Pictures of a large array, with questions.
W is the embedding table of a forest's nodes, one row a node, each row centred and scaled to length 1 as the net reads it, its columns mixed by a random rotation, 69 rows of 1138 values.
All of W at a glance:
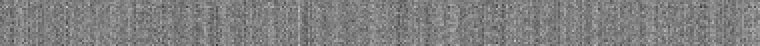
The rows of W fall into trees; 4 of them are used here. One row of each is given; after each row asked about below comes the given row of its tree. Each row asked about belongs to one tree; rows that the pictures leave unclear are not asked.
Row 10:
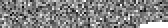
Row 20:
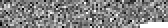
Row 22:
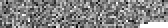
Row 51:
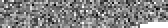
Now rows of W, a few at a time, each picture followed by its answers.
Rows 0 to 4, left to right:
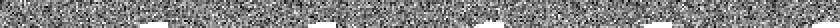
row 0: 10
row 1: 20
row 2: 22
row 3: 20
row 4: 51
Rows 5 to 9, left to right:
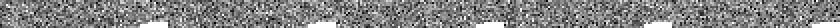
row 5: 22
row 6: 22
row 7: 10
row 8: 22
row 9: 10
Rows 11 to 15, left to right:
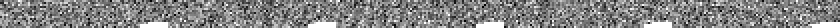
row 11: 10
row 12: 51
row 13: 51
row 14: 22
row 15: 10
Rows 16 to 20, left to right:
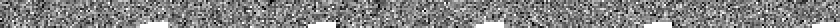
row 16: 22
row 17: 51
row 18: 22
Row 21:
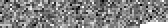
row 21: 51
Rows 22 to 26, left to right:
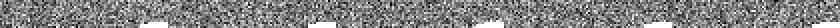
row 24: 22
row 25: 10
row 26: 51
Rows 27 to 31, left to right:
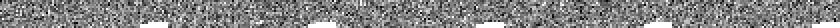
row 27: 20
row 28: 51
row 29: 10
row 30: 51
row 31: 20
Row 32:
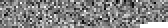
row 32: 20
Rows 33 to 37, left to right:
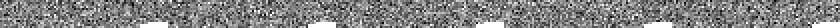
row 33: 20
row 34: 51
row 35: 22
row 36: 10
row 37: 51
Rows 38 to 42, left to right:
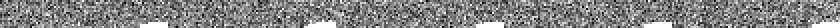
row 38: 20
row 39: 22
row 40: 10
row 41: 10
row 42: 22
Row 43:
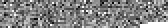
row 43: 51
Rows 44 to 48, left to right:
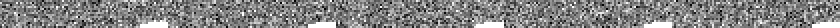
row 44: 22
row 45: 51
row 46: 22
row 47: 22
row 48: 51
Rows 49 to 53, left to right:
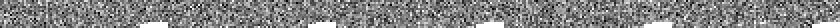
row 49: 10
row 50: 20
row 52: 22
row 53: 51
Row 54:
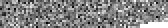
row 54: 22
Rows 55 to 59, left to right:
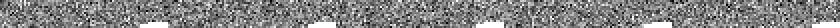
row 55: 10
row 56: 51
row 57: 22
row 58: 10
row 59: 20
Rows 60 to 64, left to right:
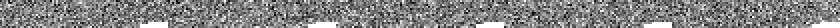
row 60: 20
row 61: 20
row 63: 10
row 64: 22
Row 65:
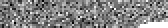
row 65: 22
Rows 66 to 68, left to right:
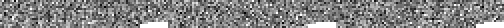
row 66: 51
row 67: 10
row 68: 51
